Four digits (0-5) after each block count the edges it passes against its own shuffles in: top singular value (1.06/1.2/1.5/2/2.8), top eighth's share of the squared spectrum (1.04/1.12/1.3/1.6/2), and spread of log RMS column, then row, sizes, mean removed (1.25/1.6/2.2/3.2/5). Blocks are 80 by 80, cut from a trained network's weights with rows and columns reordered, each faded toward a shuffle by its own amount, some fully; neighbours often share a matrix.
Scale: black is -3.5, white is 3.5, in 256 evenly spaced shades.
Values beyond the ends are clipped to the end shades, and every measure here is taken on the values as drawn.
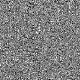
2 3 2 1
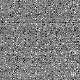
2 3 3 0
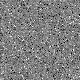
0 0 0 0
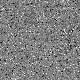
0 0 0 0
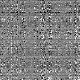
3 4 4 2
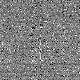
2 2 2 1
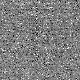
1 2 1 0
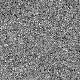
2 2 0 0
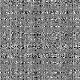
3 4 1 4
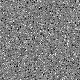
0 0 0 0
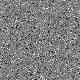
0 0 0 0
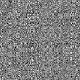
3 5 3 2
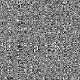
3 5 3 2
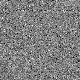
1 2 0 1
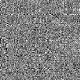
3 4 2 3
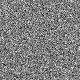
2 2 0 0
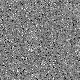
0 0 0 0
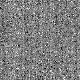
2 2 0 2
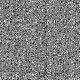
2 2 0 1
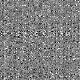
2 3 0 3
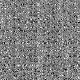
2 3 0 3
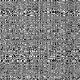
3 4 0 4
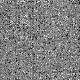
1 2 0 1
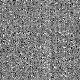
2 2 0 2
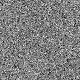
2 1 0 0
